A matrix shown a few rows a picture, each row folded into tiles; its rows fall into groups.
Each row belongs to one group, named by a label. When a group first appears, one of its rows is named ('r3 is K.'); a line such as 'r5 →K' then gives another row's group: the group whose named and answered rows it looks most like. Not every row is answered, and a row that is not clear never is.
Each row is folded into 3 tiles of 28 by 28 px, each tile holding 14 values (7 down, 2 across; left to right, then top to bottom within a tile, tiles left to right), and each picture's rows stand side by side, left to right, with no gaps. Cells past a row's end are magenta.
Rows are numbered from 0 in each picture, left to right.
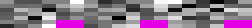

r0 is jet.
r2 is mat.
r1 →jet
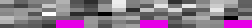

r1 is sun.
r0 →mat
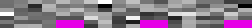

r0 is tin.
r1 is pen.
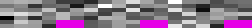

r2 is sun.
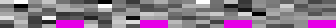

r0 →pen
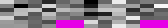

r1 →sun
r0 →mat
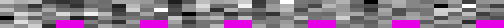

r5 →mat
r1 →tin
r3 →sun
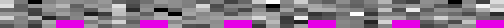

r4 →tin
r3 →pen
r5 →jet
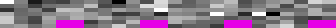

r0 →mat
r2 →mat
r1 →jet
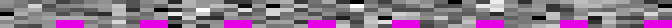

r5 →jet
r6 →jet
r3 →mat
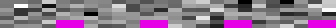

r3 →jet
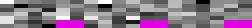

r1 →pen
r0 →mat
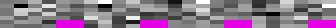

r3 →sun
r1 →pen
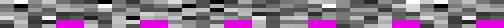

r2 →mat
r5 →pen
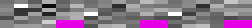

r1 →tin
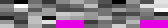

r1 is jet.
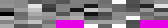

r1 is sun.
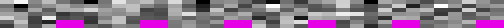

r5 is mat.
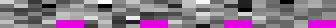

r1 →pen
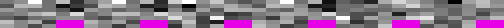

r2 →pen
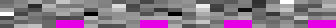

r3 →sun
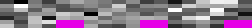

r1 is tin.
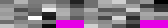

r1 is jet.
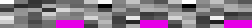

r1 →pen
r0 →mat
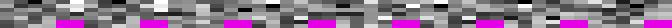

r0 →jet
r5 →pen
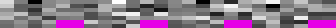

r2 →jet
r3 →pen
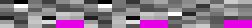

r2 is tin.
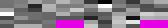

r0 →tin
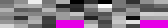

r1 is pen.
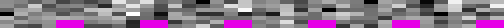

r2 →jet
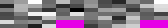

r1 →jet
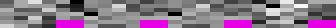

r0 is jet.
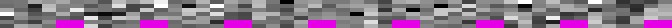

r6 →pen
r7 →mat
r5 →mat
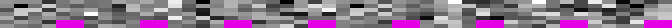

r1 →tin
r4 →mat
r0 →mat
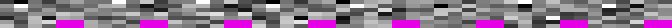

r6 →pen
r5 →mat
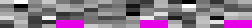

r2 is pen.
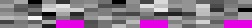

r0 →jet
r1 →jet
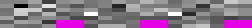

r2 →tin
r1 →tin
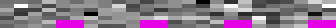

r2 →jet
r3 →sun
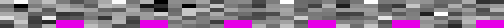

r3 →sun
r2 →mat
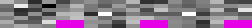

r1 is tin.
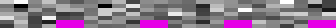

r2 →tin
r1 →mat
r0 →pen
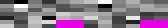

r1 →pen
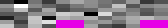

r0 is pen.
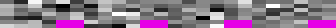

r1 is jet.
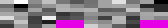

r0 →pen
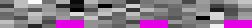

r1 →mat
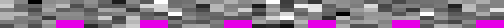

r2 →tin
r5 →tin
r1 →jet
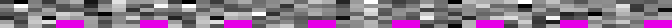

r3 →tin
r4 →sun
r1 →sun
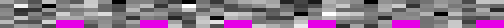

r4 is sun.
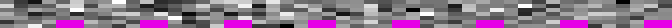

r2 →sun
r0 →jet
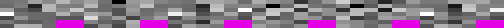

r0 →tin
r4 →mat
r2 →tin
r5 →tin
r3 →mat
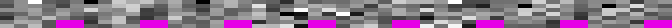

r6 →mat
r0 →sun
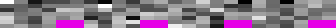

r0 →mat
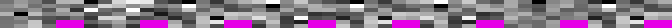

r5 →pen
